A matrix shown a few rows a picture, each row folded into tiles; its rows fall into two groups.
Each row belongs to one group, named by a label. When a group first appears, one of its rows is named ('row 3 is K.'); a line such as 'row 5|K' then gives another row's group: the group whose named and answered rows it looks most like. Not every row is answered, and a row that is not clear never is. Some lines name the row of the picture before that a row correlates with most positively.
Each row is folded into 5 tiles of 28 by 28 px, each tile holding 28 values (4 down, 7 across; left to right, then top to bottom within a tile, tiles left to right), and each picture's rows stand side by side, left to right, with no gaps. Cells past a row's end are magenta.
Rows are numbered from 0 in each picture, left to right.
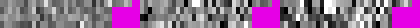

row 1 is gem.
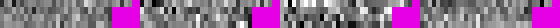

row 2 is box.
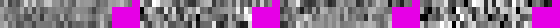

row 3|gem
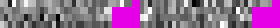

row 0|box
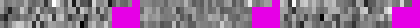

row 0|gem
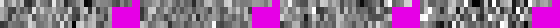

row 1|box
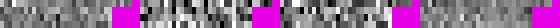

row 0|box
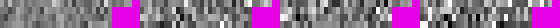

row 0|gem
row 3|box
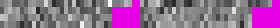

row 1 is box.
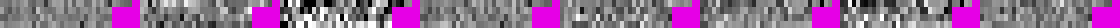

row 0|gem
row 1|box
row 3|gem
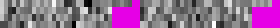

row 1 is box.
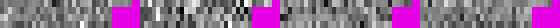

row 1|gem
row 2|gem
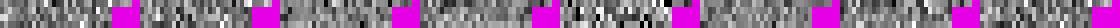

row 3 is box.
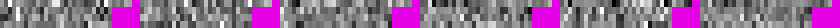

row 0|gem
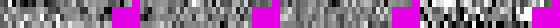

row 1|gem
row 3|box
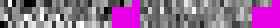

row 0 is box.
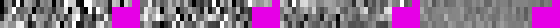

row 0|box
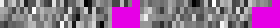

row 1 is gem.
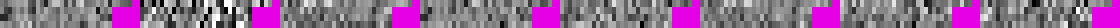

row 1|box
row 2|box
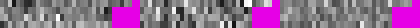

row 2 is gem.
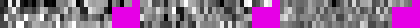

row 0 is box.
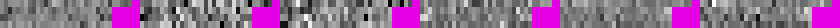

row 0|gem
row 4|box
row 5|box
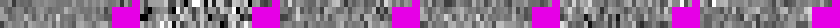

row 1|gem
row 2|gem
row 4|box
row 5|box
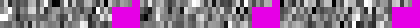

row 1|gem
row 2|box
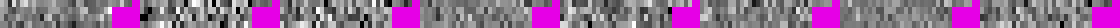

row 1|gem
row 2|gem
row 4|box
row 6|gem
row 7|gem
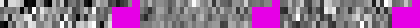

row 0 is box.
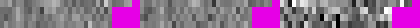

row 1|gem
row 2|box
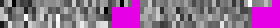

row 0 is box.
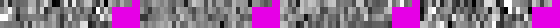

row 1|gem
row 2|box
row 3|box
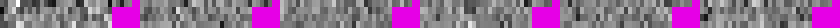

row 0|box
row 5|gem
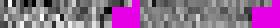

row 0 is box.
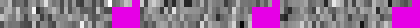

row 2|gem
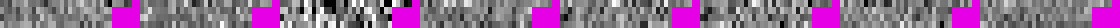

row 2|gem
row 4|gem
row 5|gem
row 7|box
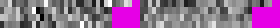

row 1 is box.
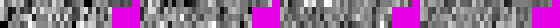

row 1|box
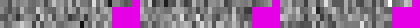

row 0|gem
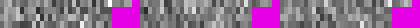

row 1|gem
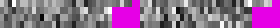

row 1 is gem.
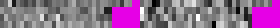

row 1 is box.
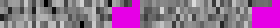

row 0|gem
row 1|gem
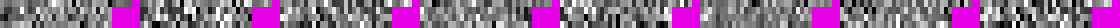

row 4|box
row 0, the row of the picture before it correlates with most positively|1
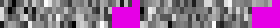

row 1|box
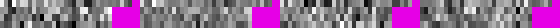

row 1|box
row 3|gem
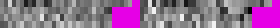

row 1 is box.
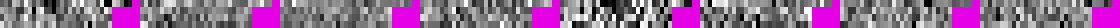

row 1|box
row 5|box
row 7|gem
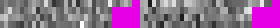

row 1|box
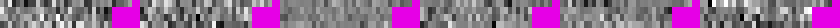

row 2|gem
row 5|box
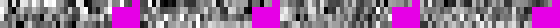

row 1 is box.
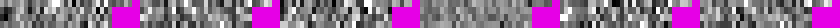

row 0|gem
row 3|gem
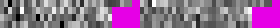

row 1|box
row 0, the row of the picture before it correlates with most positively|3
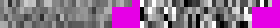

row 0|box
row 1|box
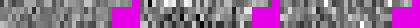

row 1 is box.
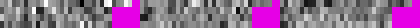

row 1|gem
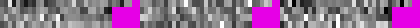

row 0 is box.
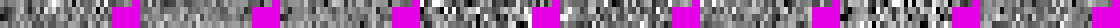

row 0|gem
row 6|gem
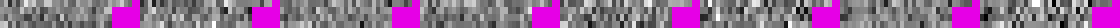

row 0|box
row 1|box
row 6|gem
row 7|gem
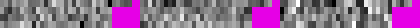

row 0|gem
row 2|box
